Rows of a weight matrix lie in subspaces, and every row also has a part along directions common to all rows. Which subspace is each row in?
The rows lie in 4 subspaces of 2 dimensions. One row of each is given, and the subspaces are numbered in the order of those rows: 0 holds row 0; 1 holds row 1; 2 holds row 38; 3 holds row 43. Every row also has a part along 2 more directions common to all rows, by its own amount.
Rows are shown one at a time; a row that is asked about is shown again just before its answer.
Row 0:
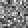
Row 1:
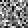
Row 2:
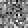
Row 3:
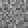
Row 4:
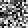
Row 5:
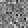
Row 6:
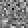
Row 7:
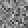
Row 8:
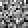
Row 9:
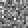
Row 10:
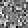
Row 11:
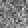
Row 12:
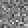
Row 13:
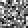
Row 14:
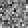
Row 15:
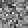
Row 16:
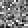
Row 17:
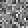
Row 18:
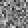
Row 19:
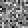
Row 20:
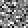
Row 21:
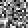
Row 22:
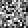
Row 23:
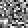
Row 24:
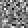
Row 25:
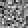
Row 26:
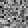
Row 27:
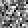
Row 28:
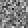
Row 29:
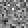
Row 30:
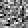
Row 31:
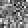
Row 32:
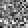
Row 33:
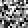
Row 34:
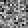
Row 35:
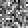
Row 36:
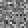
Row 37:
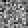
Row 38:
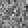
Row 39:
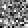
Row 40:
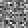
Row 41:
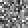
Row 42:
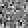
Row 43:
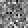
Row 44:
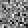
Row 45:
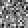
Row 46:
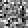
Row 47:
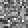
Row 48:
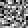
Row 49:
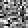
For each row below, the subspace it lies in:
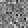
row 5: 3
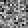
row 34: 0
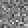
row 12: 2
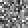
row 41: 0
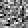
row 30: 0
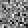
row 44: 2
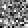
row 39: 3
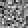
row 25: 0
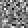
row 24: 1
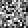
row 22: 1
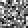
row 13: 0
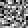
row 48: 0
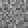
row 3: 2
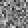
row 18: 1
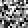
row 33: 2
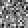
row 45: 1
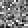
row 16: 2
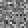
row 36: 3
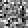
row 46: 0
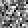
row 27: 2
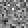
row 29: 1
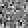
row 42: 1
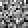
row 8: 2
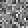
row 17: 3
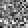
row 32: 3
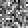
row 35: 3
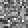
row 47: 0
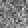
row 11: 0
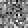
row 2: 3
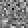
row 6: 1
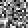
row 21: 1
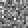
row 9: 0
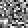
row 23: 1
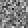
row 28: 1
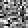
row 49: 0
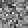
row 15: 2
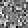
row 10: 1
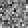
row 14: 2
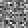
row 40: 3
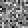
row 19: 3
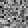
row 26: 0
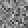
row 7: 2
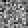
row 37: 0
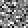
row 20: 3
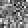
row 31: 1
